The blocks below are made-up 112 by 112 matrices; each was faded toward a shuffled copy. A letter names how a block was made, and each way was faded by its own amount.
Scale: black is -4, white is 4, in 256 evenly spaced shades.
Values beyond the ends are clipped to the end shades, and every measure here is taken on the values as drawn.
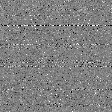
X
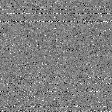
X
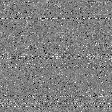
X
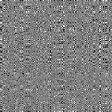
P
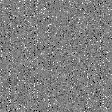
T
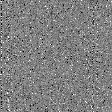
T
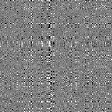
P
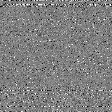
X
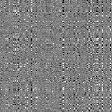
P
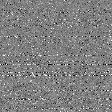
X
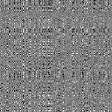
P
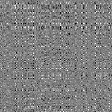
P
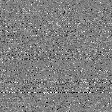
X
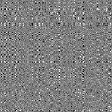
P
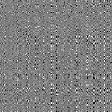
P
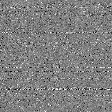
X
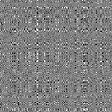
P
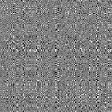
P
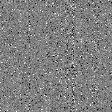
T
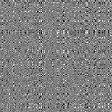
P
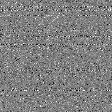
X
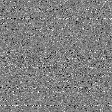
X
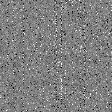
T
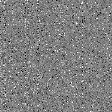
T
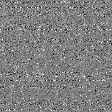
X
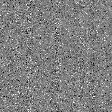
T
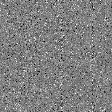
T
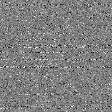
X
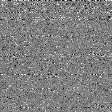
X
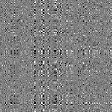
P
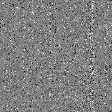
T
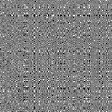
P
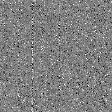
T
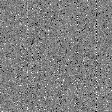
T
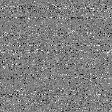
X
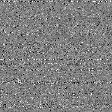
X
